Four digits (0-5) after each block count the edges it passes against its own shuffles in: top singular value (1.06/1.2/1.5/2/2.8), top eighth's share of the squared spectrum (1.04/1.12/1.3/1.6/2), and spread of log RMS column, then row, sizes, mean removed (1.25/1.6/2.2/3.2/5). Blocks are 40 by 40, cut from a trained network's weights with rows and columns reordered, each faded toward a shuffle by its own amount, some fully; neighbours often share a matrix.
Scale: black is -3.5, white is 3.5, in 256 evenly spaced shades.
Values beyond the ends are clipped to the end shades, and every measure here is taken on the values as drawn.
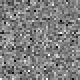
2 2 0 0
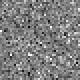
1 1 0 0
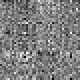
4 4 2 2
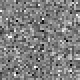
2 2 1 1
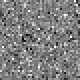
0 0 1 0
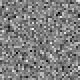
1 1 0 0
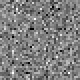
2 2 0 0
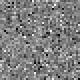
1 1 0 0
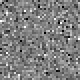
0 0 0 0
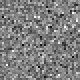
1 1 0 0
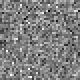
2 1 0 0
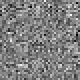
3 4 0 2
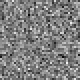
1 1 0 0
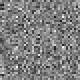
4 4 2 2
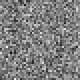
2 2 0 0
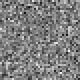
0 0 0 1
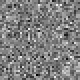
3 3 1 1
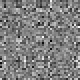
4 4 2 2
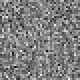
1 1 0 0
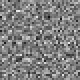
3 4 0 2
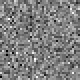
2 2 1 0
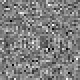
3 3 1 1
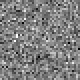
2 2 0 0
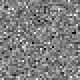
0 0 0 0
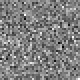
0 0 0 0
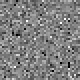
1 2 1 0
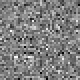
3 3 2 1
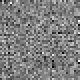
3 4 1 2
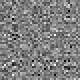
3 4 2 2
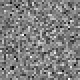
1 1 0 0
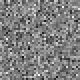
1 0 0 0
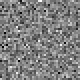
1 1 0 0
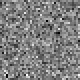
3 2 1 0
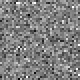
1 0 0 0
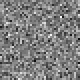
2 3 0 1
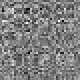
3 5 2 2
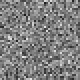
3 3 1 0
